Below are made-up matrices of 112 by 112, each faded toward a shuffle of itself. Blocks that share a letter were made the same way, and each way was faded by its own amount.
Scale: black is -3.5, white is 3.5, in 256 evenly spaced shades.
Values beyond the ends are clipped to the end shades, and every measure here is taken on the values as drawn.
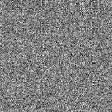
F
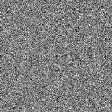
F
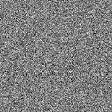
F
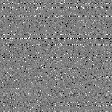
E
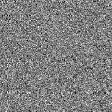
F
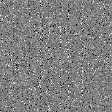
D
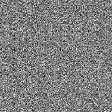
F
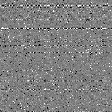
E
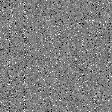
D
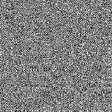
F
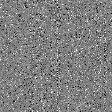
D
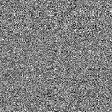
F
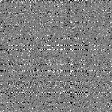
E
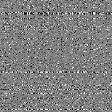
E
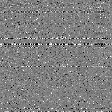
E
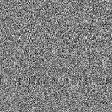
F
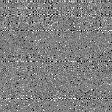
E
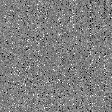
D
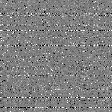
E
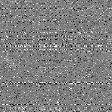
E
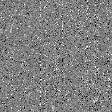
D
